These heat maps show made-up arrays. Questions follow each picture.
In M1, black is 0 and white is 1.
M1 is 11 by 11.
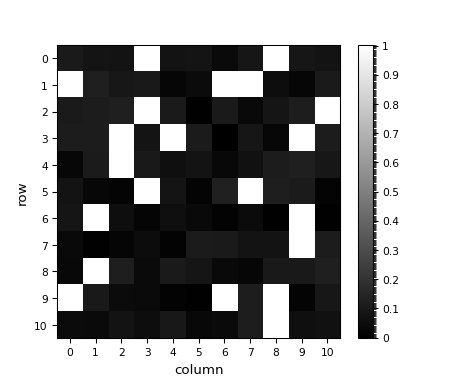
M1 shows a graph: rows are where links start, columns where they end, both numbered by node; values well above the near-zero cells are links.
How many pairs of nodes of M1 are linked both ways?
3
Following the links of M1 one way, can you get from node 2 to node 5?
no
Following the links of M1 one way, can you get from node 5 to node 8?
yes
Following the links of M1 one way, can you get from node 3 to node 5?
no
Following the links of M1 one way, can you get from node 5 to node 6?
yes
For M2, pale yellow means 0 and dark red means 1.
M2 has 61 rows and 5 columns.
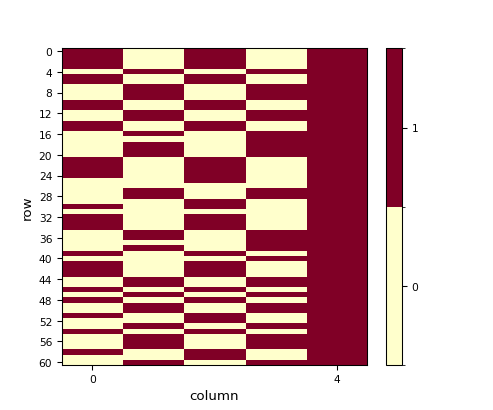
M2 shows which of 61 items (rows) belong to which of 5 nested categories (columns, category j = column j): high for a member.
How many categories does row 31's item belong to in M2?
1
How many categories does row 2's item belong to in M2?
3
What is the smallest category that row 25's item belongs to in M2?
2
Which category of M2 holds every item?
4
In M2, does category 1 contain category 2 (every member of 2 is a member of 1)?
no
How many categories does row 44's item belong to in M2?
3
